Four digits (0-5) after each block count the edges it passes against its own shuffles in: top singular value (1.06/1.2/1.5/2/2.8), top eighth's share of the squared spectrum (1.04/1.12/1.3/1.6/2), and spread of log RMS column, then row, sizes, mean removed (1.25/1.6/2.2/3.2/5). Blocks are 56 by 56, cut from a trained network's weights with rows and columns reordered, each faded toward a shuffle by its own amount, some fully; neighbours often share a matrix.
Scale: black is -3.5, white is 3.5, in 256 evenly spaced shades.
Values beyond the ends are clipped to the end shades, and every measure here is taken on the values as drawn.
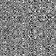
3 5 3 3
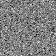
1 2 0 0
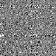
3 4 2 2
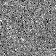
1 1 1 0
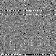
4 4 0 2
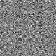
3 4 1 2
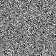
1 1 0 0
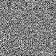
3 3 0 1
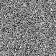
1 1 0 0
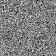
1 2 0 0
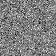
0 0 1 0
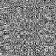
3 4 1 2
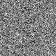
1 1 0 0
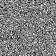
0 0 0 0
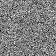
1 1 0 0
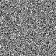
2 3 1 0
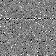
3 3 0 2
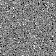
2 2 1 0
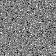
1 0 0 0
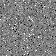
0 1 0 0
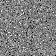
0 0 0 0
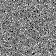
0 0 0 0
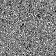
0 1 0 0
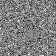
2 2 0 0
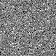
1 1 0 0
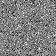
0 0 0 0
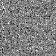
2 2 1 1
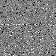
2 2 0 1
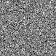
1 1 0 0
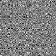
3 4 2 3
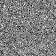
0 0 0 0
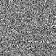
3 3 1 2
